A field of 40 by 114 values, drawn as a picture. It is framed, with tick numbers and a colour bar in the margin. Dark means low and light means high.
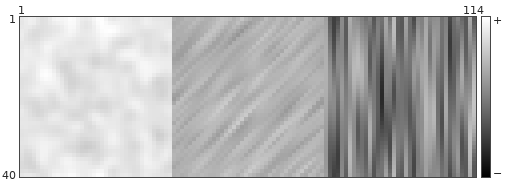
The table splits into one row of 3 panels. Panel 1,1: very high, blotchy, faint in contrast. Panel 1,2: high, slanting up to the right, faint in contrast. Panel 1,3: middling, streaked downward, strong in contrast.
